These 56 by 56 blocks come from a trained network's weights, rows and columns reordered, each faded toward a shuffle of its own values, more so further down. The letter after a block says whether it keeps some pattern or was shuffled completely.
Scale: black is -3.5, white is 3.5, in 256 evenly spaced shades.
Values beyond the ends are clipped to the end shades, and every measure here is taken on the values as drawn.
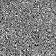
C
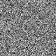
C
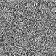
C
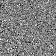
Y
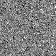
Y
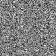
C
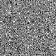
C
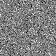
Y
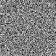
C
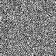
C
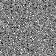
Y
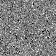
Y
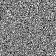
Y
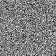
C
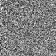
C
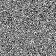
Y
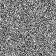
Y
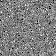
Y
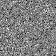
Y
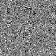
C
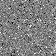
Y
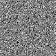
C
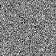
C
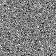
Y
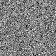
Y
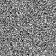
C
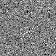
C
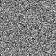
C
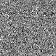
C
